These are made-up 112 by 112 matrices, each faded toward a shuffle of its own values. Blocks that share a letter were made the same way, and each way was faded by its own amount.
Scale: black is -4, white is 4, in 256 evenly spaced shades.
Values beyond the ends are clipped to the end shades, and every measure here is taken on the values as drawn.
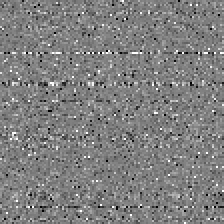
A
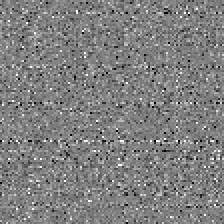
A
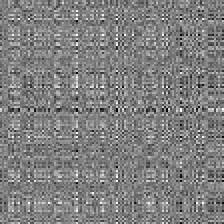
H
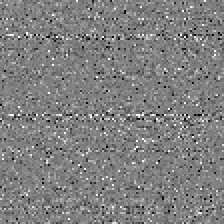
A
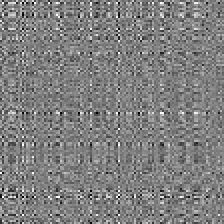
H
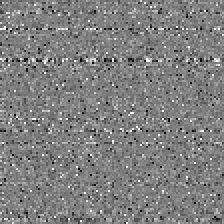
A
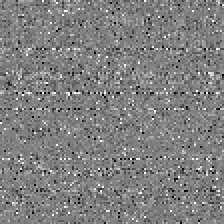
A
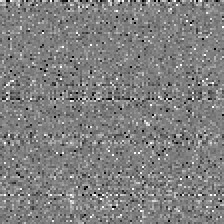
A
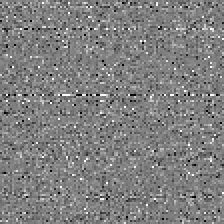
A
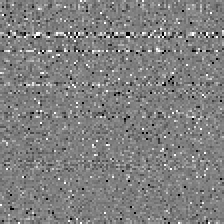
A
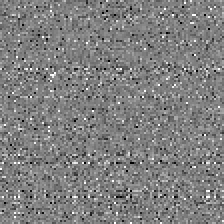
A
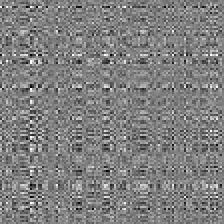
H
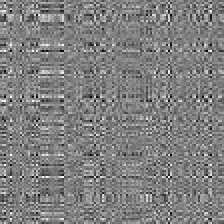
H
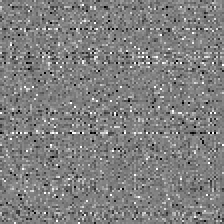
A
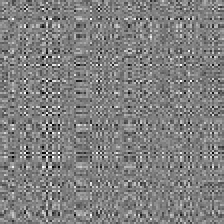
H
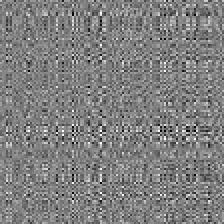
H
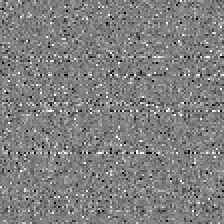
A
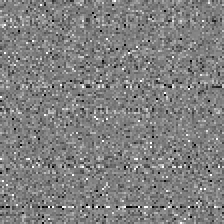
A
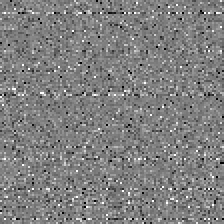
A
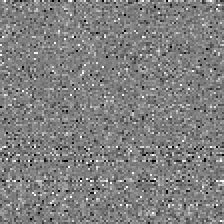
A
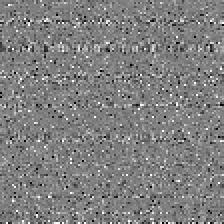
A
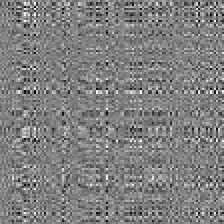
H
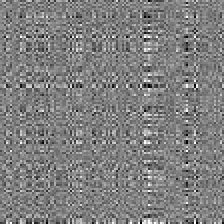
H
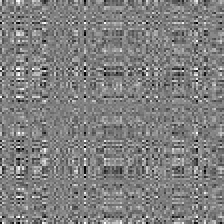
H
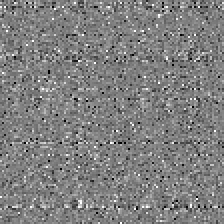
A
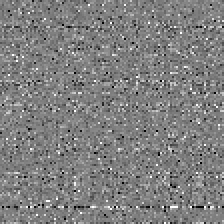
A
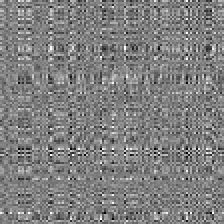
H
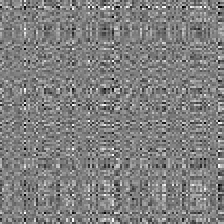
H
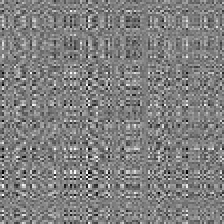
H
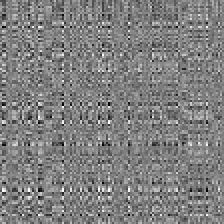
H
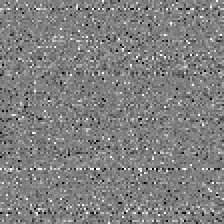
A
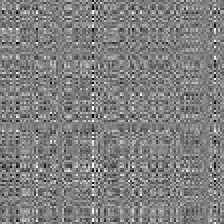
H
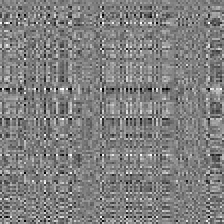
H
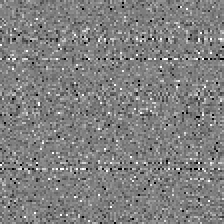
A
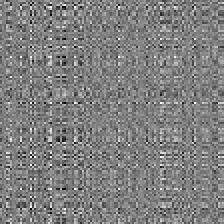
H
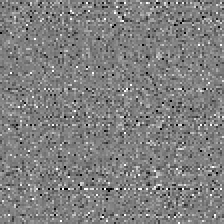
A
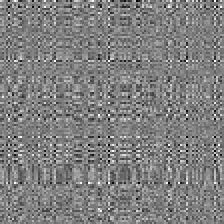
H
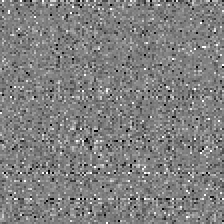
A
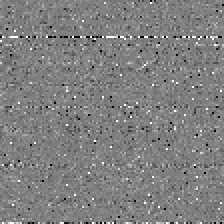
A
